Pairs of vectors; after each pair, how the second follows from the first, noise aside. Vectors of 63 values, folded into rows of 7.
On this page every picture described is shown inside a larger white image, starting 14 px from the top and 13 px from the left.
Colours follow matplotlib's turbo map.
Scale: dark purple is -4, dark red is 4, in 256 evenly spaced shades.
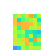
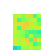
shrunk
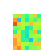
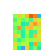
shuffled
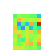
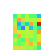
copied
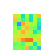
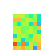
shuffled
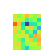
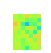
shrunk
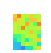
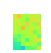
shrunk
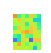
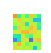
copied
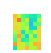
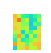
copied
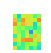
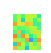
shuffled
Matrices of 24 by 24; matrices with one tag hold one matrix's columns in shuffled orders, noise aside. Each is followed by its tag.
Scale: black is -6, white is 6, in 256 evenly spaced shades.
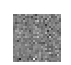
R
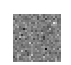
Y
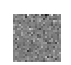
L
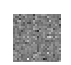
R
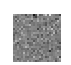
L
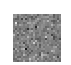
Y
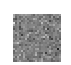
Y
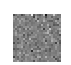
L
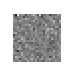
L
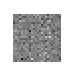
R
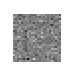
R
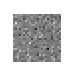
Y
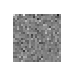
L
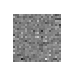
R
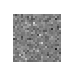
Y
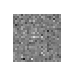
R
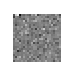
L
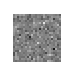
Y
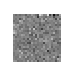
L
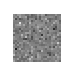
Y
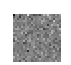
L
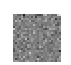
L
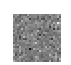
Y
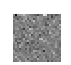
L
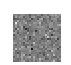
Y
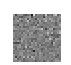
L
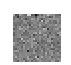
L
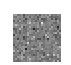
Y
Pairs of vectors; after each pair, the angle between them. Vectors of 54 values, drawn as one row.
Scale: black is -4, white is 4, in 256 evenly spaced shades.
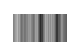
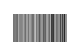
orthogonal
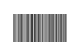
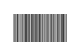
orthogonal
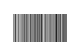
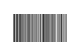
nearly opposite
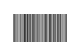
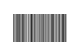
partly opposed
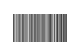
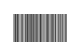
partly opposed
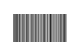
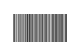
partly opposed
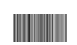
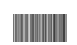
nearly opposite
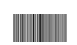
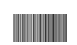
partly aligned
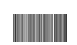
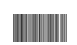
orthogonal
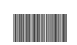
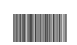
partly opposed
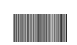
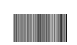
nearly parallel
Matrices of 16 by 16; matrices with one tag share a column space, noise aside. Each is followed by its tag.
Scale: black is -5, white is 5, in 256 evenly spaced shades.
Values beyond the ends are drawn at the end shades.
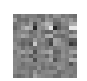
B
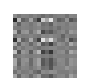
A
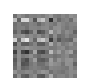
A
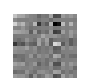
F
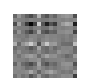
F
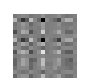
A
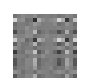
A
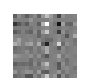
F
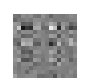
B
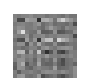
A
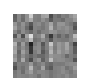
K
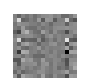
A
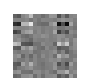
F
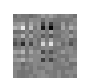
B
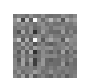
A
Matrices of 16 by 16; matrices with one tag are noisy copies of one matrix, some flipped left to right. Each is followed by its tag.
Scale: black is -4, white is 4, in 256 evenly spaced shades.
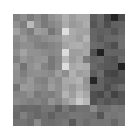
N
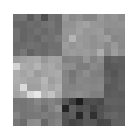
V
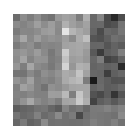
N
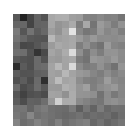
N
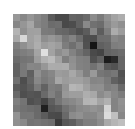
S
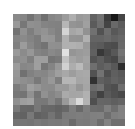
N
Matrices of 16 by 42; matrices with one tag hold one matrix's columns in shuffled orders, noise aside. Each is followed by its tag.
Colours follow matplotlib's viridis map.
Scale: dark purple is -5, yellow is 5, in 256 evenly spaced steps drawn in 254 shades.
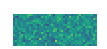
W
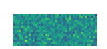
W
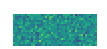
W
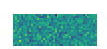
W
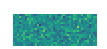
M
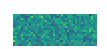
W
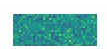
W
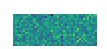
W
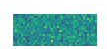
W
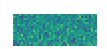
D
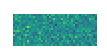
M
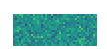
M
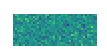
M
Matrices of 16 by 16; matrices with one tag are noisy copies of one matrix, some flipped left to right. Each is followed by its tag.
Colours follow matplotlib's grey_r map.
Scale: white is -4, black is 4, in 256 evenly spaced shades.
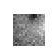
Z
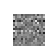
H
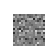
H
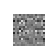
H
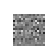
H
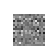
H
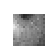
Z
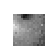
Z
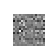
H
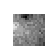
Z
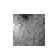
Z
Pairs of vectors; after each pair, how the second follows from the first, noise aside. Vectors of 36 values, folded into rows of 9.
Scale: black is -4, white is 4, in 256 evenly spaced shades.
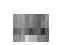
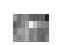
wrapped around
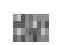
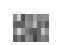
copied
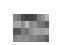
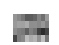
wrapped around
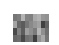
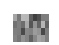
shuffled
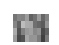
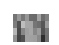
copied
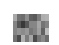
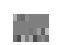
partly zeroed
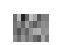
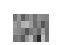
reversed
